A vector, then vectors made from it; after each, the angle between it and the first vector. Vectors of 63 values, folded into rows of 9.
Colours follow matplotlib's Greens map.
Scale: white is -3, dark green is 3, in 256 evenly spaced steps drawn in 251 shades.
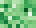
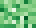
orthogonal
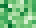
partly aligned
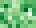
nearly parallel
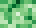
partly opposed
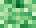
partly opposed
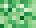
partly opposed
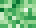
nearly opposite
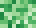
partly aligned
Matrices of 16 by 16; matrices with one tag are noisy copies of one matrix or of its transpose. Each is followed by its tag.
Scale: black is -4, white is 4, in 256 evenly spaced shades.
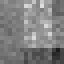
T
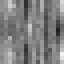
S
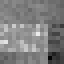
T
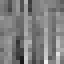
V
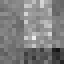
T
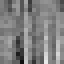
V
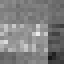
T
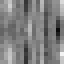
S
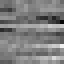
V
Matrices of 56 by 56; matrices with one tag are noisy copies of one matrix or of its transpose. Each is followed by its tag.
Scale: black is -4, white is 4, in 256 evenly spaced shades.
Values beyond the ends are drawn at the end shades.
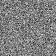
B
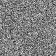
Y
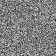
Y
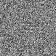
B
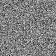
B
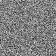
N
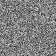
Y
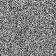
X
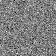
N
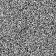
X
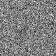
X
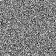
N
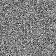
B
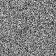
X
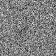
X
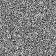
Y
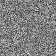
Y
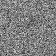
X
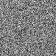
X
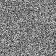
Y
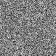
Y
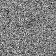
X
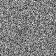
X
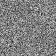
Y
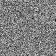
Y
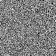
N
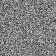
B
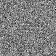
B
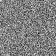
N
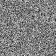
Y
